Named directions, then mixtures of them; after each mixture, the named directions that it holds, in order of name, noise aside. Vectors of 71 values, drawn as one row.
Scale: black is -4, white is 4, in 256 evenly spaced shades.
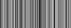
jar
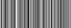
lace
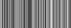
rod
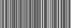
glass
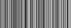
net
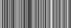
rod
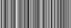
lace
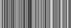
rod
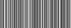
glass, rod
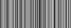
jar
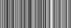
jar, rod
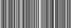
jar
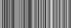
rod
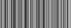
lace, net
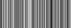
rod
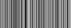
net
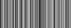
jar, net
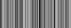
jar, rod
